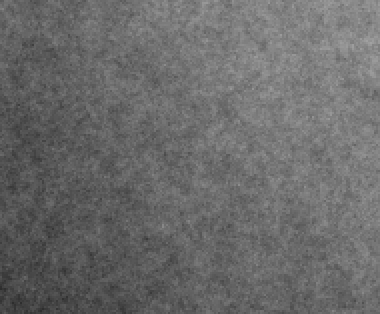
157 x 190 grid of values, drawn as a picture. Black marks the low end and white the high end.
Stripes: none. Grain: blotchy. Slope: up to the top right. Ninth with the lowest average: bottom left. Ninth with the highest average: top right.
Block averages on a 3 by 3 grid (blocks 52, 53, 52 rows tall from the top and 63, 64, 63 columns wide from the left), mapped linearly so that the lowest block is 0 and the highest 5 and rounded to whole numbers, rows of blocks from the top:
245
134
023
